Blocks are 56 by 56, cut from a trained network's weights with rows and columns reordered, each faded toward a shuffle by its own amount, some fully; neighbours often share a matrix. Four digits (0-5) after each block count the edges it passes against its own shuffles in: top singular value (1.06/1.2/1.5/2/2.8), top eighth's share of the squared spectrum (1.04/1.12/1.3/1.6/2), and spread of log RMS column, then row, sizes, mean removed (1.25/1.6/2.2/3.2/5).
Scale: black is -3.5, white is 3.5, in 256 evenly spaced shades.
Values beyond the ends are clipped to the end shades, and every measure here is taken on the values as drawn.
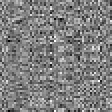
4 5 3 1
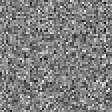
3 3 2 0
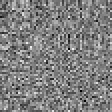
4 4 2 1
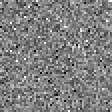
0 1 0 0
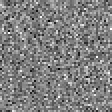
2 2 0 0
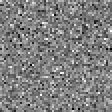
0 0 0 0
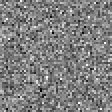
1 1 0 0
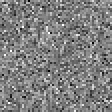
1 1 0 0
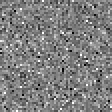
0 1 0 0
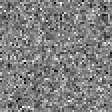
3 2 0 1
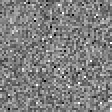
0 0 0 0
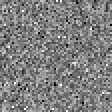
1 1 0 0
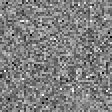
0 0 0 0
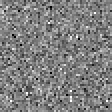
0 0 0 0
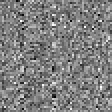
4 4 2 1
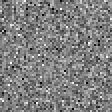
1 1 0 0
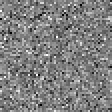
2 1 0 0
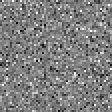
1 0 0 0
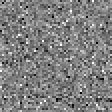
2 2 0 1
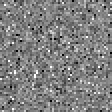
0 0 0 0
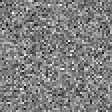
2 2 0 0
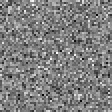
3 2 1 1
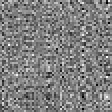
4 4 3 1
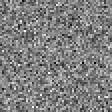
1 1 0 0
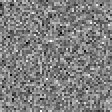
1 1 0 0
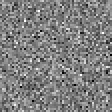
3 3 1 1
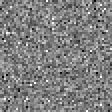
0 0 0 0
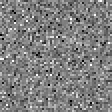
1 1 0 0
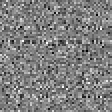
4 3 0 2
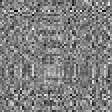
4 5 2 2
